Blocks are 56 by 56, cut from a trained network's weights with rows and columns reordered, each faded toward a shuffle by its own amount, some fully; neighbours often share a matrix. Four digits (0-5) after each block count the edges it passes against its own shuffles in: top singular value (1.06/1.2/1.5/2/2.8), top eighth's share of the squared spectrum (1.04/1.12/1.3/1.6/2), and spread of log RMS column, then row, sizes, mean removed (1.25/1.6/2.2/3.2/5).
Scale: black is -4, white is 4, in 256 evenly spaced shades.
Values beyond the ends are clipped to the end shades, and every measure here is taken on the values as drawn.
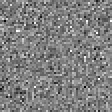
2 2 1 0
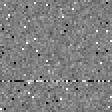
3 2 0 0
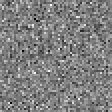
2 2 0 1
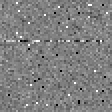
2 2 0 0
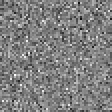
2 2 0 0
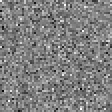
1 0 0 0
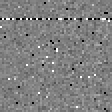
4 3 0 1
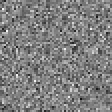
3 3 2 1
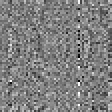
4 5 3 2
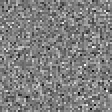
2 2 1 0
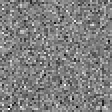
2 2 0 0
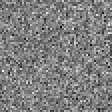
1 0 0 0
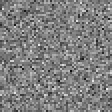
2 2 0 1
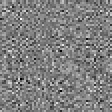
4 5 3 2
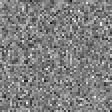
3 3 1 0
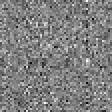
3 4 2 1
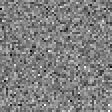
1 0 0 0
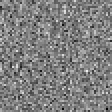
3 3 1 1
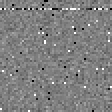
3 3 0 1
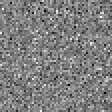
0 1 0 0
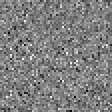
0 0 0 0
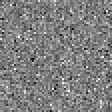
0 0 0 0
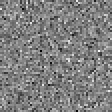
0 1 0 0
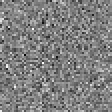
3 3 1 1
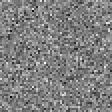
1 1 0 0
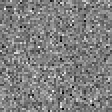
2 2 1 0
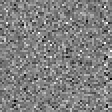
3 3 1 1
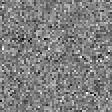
2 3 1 1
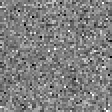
0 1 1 0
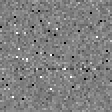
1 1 0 0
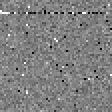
3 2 0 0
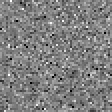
0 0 0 0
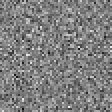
3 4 2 1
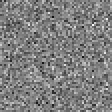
3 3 1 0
